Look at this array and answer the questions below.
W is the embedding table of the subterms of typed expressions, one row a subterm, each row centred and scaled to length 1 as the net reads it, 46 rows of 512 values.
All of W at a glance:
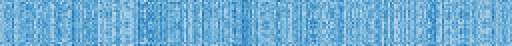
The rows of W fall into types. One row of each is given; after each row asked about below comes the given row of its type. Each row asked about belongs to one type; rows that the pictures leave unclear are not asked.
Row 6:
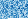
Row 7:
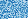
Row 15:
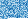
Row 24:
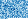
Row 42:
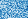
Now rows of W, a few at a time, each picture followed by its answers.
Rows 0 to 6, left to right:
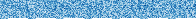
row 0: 7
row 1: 42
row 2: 24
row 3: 6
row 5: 24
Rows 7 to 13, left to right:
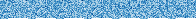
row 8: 15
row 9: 7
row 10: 15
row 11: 6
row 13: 15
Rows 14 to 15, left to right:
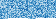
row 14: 42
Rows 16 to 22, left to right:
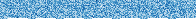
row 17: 15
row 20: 7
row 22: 7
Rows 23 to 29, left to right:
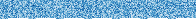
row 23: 6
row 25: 42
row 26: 6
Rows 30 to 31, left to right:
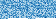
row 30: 7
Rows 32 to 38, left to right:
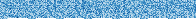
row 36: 6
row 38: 7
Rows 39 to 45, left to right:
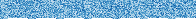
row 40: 7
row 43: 6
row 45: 24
